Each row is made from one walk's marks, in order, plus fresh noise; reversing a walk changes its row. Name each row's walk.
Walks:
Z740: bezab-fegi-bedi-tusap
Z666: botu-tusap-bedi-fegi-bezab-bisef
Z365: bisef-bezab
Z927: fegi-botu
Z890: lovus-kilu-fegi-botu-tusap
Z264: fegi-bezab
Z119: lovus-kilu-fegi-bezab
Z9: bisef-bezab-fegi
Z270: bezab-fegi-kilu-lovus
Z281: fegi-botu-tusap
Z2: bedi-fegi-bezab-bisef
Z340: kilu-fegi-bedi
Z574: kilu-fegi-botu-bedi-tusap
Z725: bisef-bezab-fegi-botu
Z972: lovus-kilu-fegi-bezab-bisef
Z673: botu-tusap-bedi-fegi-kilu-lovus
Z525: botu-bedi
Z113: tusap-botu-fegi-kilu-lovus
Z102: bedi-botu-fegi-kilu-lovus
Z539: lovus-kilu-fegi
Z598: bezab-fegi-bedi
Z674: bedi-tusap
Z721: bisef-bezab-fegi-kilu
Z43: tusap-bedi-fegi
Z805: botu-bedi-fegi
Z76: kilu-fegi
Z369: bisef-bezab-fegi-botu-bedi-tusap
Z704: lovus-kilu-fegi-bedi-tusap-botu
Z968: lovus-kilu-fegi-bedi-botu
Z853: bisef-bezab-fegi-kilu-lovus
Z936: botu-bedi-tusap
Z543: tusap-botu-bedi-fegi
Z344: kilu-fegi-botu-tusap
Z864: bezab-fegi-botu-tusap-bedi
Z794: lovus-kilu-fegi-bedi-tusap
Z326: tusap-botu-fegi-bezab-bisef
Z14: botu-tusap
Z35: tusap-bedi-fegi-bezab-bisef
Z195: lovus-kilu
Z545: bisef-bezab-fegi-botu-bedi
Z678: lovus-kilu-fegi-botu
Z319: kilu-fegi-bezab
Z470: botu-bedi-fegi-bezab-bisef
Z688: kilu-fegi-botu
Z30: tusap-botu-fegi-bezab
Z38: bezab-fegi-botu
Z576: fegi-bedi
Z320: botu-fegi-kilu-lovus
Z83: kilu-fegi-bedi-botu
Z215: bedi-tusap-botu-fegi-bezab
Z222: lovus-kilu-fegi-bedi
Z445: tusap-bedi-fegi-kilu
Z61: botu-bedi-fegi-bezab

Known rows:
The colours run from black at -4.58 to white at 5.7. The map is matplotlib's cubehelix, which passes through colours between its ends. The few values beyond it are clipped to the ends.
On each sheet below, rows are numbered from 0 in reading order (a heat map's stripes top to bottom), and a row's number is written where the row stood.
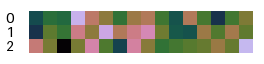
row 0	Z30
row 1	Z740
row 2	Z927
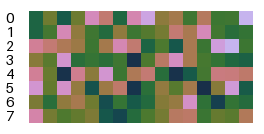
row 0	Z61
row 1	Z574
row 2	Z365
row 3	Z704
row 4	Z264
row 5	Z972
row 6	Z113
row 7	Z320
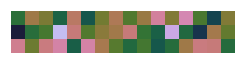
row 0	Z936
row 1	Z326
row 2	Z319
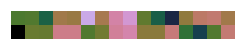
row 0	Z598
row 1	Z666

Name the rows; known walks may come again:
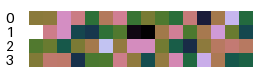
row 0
Z853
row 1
Z195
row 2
Z598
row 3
Z674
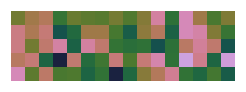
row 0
Z83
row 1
Z340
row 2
Z319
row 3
Z525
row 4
Z890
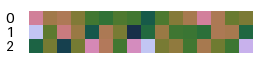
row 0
Z688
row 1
Z119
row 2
Z61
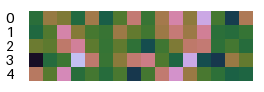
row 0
Z936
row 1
Z574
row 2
Z344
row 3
Z326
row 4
Z704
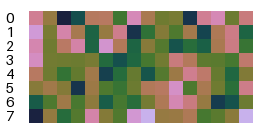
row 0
Z576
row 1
Z972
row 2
Z270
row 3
Z320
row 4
Z14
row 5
Z102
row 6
Z673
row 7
Z470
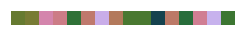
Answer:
Z721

